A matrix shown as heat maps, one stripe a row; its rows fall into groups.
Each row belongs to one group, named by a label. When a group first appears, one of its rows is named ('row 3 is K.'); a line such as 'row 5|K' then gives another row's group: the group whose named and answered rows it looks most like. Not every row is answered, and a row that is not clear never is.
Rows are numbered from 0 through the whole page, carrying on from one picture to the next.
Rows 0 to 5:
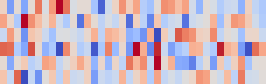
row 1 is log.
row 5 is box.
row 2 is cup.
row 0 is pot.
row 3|box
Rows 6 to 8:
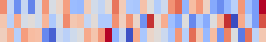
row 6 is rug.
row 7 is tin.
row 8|cup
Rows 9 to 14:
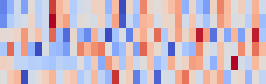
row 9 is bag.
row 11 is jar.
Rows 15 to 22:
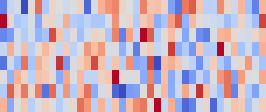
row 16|rug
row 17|bag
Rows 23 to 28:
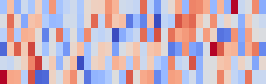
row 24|cup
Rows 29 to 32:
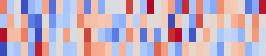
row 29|tin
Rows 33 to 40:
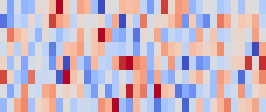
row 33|pot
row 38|box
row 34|bag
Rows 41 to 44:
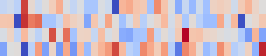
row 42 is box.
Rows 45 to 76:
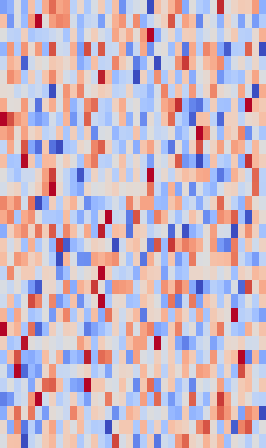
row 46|pot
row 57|jar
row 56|log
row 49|cup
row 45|bag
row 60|box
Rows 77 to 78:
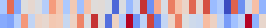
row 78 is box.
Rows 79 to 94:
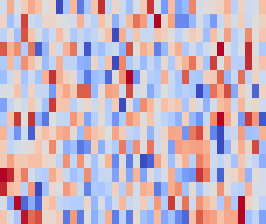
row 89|jar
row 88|rug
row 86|bag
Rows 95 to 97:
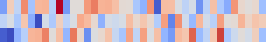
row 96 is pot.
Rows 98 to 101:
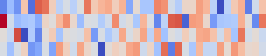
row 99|rug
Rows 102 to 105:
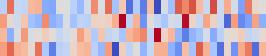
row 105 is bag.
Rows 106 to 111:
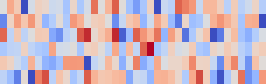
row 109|bag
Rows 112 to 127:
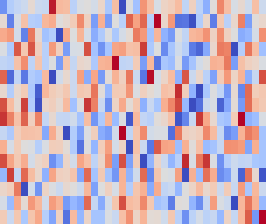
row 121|jar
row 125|box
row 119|log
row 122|box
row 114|box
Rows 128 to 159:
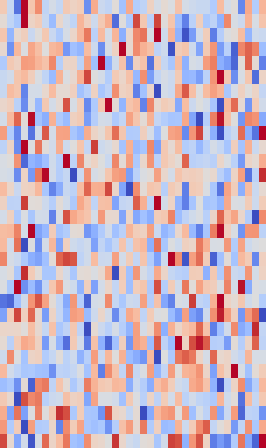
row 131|jar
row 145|box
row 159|rug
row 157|pot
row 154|tin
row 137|rug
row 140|rug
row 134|cup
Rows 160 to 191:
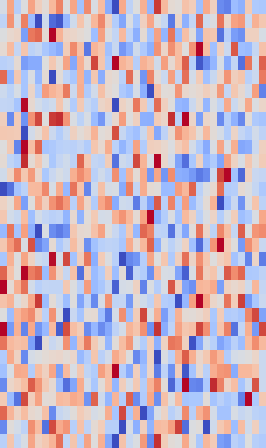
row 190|bag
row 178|bag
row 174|pot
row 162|pot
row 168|pot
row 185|cup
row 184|log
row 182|jar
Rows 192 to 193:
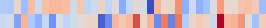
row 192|bag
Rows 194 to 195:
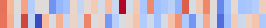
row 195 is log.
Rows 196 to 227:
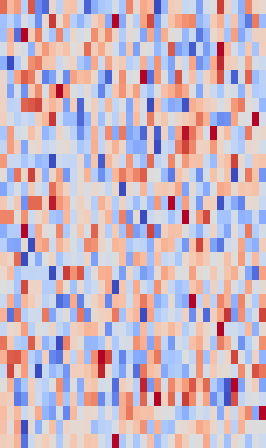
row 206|cup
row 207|tin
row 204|jar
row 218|tin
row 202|pot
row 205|cup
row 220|box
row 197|bag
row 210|pot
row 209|bag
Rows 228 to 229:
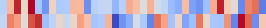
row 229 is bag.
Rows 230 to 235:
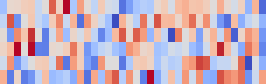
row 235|tin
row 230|bag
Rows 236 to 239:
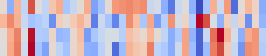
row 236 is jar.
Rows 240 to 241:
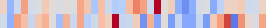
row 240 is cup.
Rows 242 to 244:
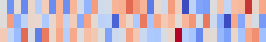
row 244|log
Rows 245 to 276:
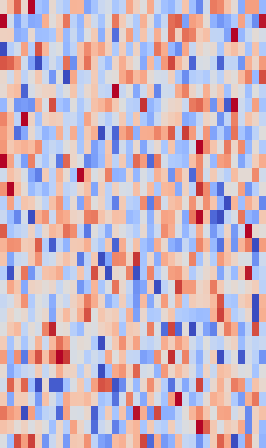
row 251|cup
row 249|log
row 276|jar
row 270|pot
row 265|cup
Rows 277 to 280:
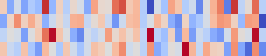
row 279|jar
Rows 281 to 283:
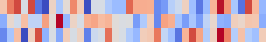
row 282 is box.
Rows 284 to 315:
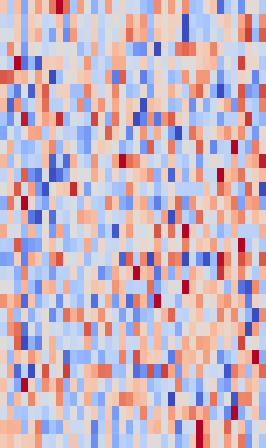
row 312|jar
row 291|tin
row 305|box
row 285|bag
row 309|jar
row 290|rug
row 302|bag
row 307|box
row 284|pot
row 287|cup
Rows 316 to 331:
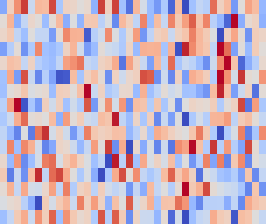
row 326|cup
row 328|pot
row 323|box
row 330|log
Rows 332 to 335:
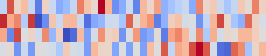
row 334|tin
